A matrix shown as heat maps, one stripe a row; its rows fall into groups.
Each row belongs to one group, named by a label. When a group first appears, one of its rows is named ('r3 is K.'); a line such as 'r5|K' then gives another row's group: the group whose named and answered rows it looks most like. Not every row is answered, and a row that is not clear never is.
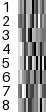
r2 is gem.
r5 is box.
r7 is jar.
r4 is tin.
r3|box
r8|box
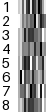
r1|tin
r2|tin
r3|box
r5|tin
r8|box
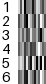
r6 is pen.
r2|pen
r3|tin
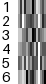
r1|gem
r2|jar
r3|tin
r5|gem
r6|jar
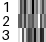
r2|gem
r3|tin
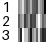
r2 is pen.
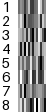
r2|box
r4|gem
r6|tin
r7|gem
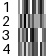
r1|tin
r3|pen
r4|gem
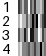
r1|pen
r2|jar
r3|pen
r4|tin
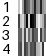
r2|pen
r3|gem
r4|pen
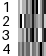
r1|jar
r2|gem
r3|jar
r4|tin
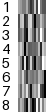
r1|jar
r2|pen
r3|pen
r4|box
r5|tin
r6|jar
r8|pen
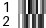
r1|box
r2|tin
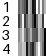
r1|pen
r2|pen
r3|jar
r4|jar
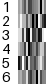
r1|box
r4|box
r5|pen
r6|box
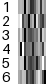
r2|tin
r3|box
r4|gem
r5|box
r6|jar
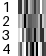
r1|pen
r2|box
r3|tin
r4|jar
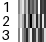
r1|jar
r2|box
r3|tin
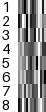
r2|pen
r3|pen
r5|box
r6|jar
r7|gem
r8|pen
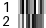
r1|tin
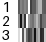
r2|gem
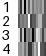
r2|pen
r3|gem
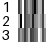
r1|pen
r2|gem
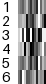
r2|jar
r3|tin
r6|jar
